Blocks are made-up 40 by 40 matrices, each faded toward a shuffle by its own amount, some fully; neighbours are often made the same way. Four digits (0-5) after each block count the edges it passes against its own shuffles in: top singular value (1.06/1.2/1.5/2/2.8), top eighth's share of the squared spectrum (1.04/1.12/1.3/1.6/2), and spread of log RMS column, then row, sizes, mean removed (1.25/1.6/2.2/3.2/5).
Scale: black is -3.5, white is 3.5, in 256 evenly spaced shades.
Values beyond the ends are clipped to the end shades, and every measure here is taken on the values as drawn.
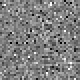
0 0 0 0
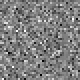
0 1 0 0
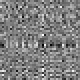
4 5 2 3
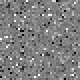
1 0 0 0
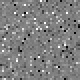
0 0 0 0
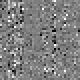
1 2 3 0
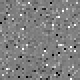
0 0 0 0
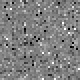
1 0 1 0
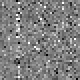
2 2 2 0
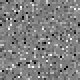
0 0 0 0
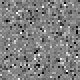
0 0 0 0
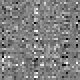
3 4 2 2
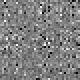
3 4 2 2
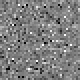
1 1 0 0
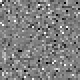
0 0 0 0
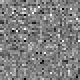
3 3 1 1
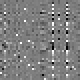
4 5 2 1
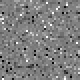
0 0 0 0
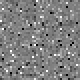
3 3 1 0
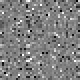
3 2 1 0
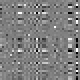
5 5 3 3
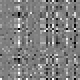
4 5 3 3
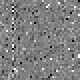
3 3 1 0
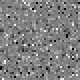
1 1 0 0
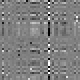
4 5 3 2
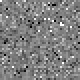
1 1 0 0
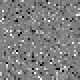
1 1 0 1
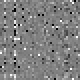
3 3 1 0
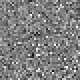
2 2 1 0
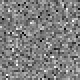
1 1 0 0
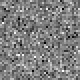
1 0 0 0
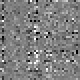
2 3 3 2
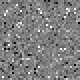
1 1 0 0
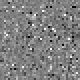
1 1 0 1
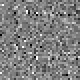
3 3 2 1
